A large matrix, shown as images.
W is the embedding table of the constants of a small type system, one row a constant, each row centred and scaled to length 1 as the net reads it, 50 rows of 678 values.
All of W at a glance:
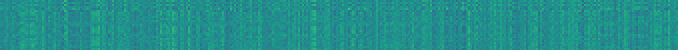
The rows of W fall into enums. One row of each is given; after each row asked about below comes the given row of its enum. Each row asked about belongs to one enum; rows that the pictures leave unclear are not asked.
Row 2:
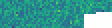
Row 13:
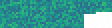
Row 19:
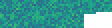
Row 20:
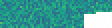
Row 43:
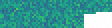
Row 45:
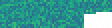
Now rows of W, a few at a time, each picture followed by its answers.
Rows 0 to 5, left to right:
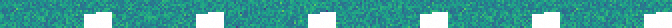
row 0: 43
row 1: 19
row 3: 20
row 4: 43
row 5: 43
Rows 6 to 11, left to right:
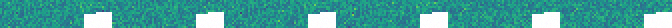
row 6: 2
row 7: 20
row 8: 2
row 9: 2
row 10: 43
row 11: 43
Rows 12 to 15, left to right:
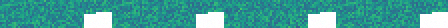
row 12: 45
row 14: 43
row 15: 13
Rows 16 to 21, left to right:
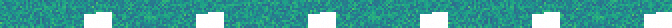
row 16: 20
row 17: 19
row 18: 45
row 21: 19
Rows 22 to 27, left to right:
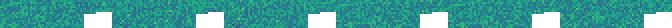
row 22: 13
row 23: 2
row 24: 2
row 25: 45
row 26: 45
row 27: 19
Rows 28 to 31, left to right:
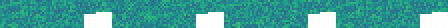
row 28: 13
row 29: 19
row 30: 45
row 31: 13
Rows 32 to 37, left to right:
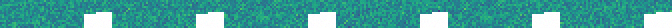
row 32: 45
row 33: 43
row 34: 19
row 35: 2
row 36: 19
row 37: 20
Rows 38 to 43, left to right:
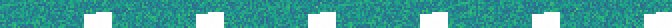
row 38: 45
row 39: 43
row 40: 20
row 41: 45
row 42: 13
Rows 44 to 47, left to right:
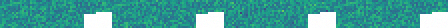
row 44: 13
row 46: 2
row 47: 13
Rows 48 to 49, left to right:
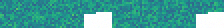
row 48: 19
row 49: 13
